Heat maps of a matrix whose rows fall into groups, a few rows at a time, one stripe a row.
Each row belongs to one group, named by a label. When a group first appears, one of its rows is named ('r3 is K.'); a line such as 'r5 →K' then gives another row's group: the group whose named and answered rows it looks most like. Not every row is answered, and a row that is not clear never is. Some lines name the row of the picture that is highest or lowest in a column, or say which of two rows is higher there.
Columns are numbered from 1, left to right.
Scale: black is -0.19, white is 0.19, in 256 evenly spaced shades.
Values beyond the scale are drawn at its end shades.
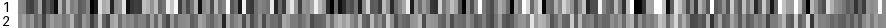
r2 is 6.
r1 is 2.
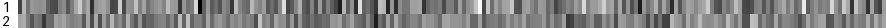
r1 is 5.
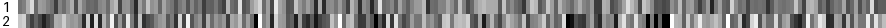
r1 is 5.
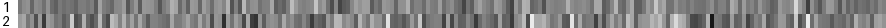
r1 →2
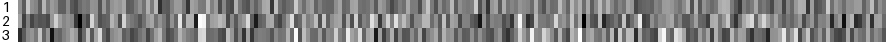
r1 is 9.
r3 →6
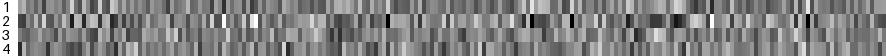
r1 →6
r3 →2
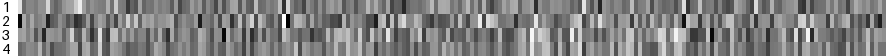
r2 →5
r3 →6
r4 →6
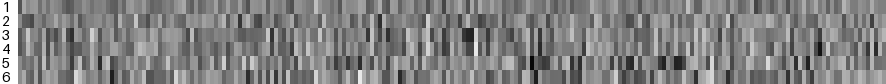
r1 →5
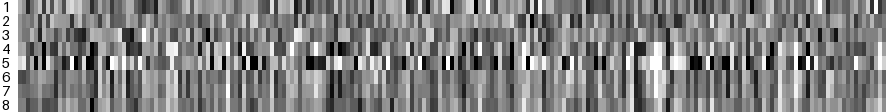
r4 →2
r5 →6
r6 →2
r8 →2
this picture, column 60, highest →2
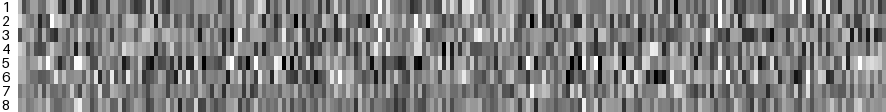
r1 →9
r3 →5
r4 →6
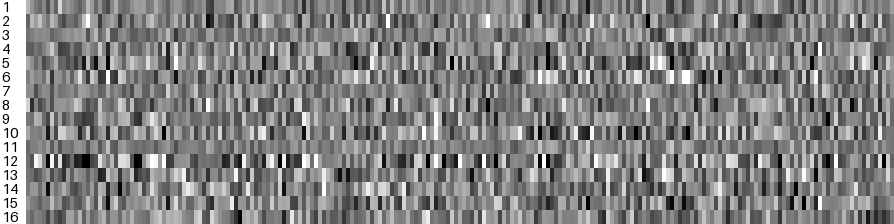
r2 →5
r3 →6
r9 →9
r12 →9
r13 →2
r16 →5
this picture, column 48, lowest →7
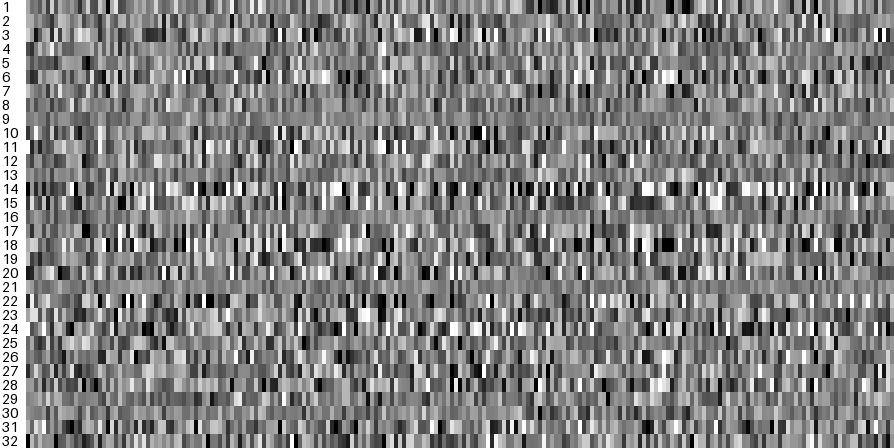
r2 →6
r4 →2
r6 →2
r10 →9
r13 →6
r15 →5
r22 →5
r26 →2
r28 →6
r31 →9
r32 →5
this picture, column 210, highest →28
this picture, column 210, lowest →14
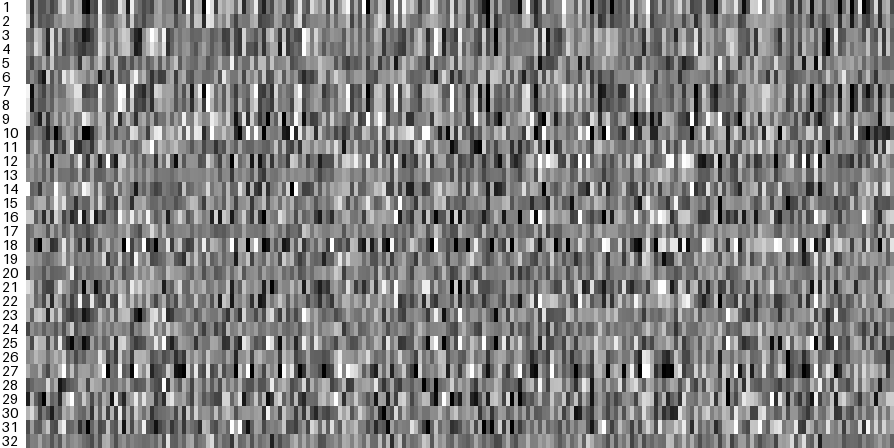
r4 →9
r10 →5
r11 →9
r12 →6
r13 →6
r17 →9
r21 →6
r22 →6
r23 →9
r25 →9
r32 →6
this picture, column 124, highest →27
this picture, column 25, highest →7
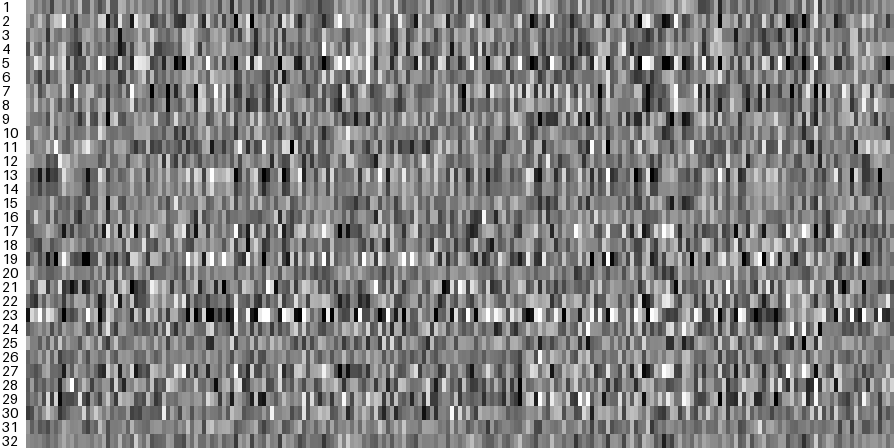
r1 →6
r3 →5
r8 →9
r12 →6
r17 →2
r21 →9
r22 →2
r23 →5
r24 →6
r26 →6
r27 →2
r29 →6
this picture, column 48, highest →7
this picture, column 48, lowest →28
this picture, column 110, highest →21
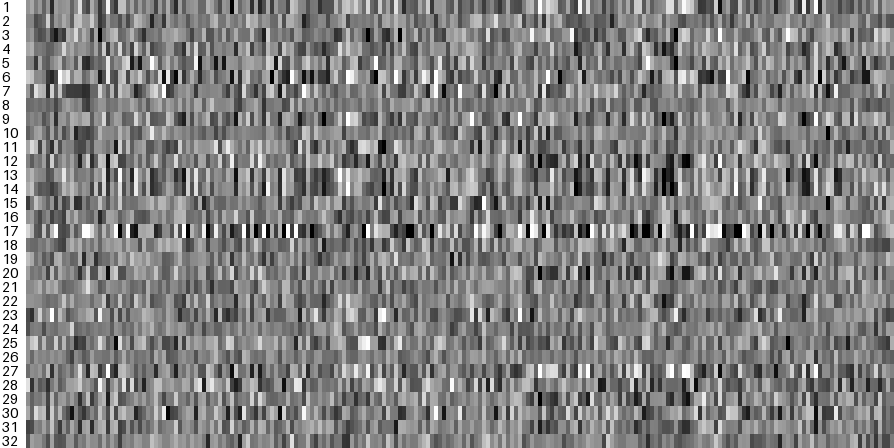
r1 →6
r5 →9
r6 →6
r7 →9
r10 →9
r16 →2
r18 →5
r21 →5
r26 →9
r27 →6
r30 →9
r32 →5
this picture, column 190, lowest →17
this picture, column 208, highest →9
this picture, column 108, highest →17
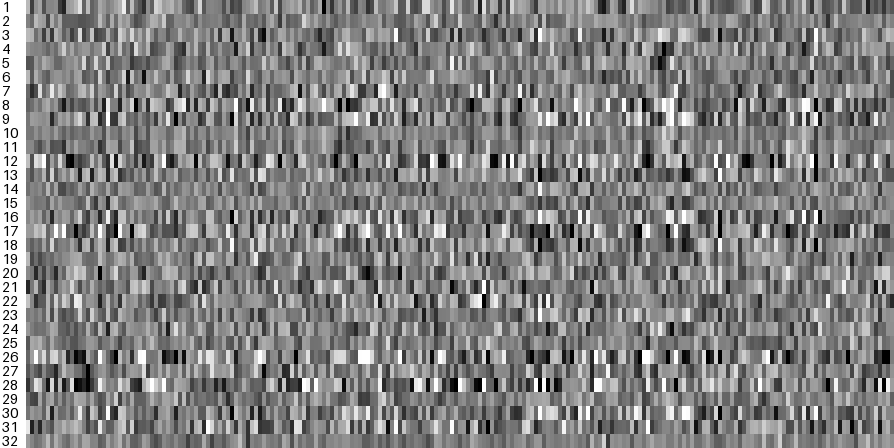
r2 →9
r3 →6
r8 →2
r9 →6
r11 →2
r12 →9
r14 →6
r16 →6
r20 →2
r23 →6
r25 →5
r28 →9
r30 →6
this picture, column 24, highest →17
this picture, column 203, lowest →17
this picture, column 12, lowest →12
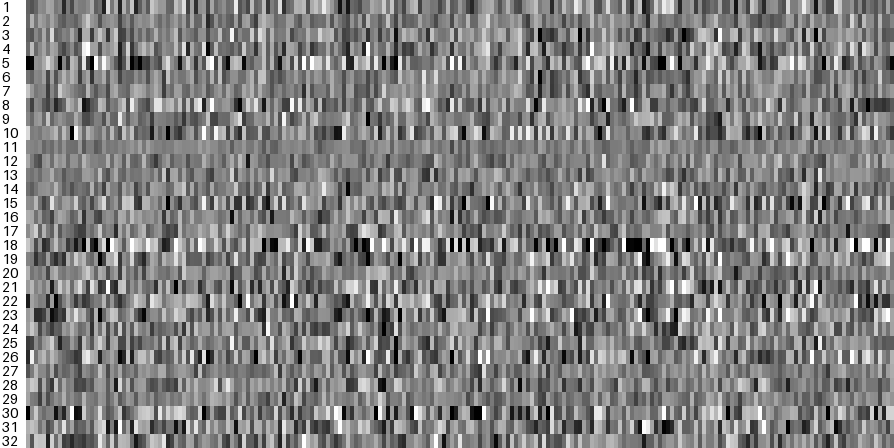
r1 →2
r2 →5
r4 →5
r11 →6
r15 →9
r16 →6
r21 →6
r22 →5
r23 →2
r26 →5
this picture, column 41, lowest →4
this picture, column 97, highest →10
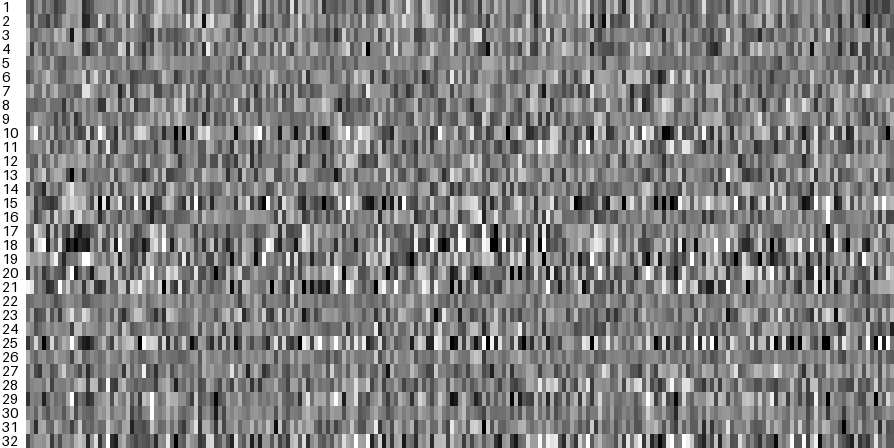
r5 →5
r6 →6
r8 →2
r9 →9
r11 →6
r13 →9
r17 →9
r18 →9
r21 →6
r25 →9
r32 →6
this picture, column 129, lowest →18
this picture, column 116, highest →18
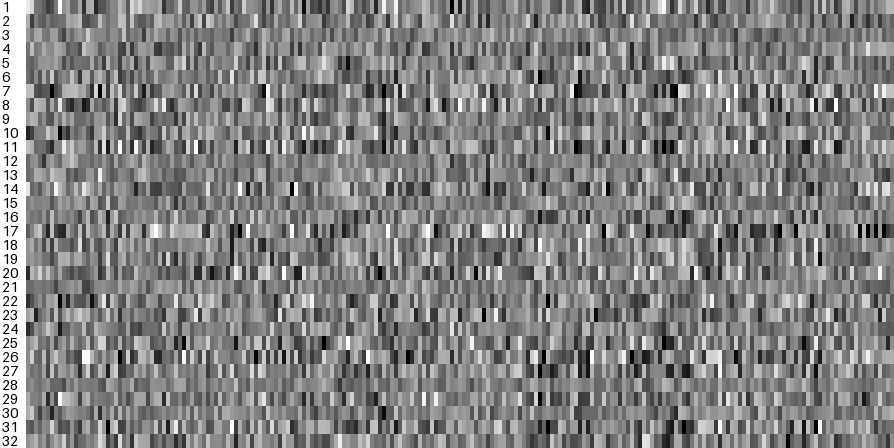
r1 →6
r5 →2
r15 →6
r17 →5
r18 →6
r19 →6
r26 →5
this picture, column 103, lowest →17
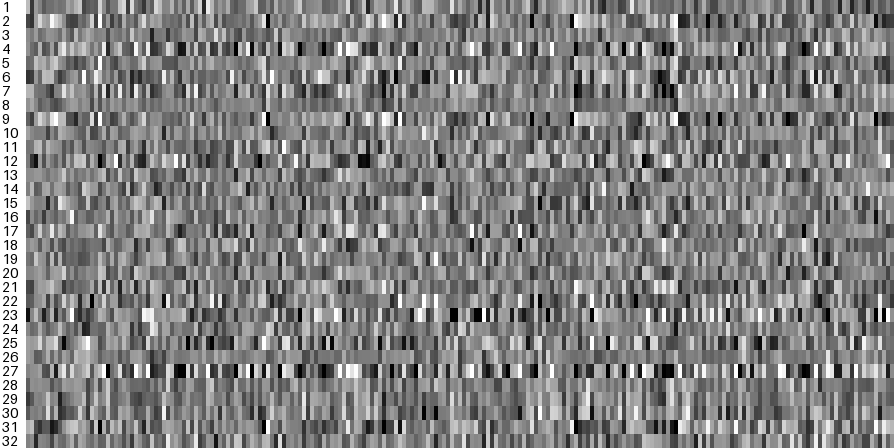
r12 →2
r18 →2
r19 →9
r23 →9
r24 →9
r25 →5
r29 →6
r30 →6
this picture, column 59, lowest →12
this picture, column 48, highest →3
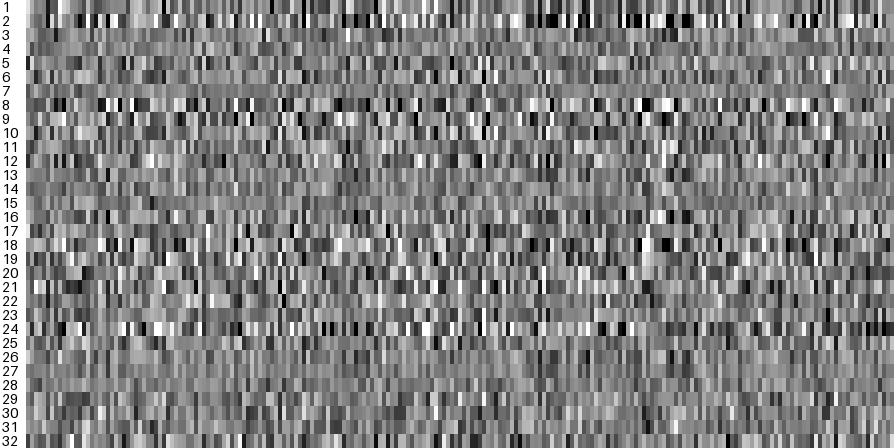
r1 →6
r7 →9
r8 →2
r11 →2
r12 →9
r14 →2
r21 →9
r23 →9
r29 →9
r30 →9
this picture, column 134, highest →24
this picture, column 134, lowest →1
